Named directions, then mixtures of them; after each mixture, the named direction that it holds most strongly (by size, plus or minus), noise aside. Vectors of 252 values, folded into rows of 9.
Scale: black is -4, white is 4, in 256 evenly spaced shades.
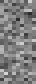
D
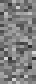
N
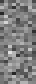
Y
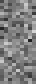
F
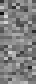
Y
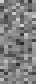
D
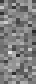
Y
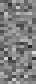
N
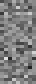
N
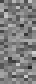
N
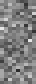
F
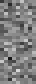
N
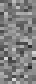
N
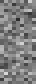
D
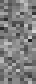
F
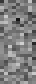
Y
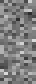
D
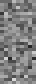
N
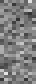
D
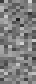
D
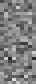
N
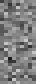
N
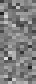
N
